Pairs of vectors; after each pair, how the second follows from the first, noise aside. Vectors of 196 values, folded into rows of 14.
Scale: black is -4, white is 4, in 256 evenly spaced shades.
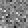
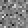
shuffled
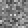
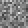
shuffled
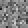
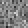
shuffled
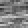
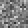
shuffled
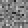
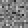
copied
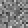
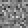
shuffled
